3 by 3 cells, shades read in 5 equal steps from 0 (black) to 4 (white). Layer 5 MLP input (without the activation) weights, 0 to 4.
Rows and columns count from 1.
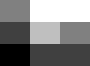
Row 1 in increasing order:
2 4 4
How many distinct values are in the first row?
2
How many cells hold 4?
2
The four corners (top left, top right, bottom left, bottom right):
2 4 0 1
